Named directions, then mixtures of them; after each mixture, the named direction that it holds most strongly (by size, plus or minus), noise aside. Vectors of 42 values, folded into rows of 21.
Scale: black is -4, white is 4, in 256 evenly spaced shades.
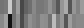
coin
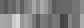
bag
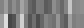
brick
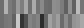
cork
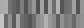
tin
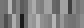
brick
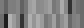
brick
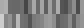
tin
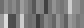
brick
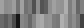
bag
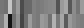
coin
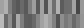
tin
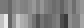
bag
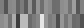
cork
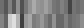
brick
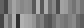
tin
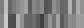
brick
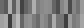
coin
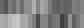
bag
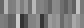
cork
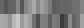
bag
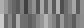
tin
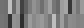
coin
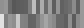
tin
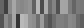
tin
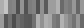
tin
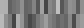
tin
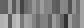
bag
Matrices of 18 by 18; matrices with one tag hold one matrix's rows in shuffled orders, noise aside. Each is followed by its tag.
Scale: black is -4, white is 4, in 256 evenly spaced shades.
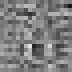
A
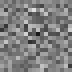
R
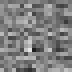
A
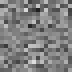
R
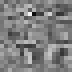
A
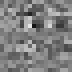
A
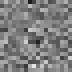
R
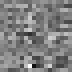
A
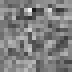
A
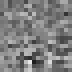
A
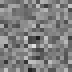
R
